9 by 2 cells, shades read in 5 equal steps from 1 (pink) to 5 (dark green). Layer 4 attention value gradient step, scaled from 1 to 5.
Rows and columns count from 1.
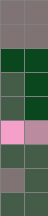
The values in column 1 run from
1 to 5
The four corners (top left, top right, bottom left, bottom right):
3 3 4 4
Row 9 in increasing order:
4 4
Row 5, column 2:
5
